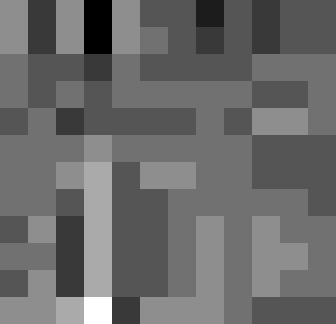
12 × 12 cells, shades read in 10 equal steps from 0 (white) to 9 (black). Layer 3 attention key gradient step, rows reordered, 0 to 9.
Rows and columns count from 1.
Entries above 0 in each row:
12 12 12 12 12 12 12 12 12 12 12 11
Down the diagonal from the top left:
4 7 6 6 6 5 4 5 5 4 5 6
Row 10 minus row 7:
0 0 3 0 0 2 1 -1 0 -2 -2 -1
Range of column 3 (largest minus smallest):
4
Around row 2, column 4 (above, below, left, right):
9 7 4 4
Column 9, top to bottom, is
6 6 6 5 6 5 5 5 5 5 5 5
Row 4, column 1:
5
